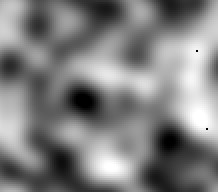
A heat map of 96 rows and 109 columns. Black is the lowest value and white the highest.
The middle right is the ninth with the highest average. Two lone cells stand out, each far lower than its neighbours. Overall the values sit about 50% of the way up the scale. No row or column stands out.
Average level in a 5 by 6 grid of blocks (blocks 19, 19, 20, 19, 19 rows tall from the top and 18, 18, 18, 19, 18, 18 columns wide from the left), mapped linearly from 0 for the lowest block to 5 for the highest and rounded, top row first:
3 2 1 2 1 3 / 2 2 3 3 4 5 / 3 1 1 3 3 5 / 4 2 3 3 1 3 / 2 0 3 4 0 1
